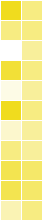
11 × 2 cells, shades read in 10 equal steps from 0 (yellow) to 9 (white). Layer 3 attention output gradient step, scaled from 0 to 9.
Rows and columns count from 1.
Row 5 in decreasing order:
8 5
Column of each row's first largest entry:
2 1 1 2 1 2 1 2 2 2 1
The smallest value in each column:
0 3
